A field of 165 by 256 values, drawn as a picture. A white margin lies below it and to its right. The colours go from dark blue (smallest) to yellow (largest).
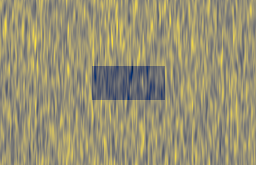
In the centre lies a patch that is lower than the rest. The ninth with the lowest average is the centre. The grain runs up and down.
